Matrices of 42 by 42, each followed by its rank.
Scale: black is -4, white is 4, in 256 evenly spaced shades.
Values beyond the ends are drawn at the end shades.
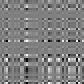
one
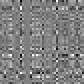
three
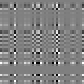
one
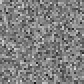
full rank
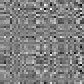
three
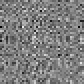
five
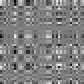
two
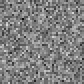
full rank
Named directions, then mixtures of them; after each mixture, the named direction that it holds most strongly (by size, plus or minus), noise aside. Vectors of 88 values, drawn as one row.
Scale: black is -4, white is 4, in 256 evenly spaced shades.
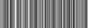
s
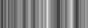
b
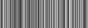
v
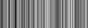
s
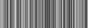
s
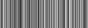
v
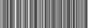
s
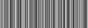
s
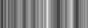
b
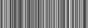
v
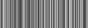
v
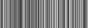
v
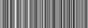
s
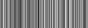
v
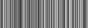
v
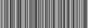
s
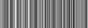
s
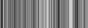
b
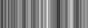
b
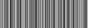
s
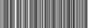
s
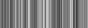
b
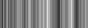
b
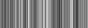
b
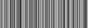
v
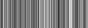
v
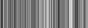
b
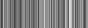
v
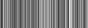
v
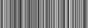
v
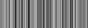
s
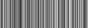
v
